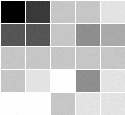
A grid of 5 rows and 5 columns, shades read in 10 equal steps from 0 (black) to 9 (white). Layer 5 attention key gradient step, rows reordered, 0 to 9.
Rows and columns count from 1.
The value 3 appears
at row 2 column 1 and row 2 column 2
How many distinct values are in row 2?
4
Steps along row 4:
up up down up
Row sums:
24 24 35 37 41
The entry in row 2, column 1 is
3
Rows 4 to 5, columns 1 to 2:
7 8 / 9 9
